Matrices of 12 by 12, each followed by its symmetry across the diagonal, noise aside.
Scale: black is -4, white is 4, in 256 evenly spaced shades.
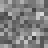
neither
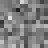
antisymmetric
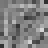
symmetric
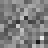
antisymmetric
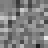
antisymmetric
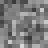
symmetric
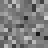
neither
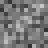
symmetric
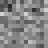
neither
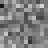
neither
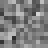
antisymmetric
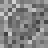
symmetric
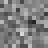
antisymmetric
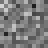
symmetric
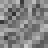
symmetric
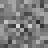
neither
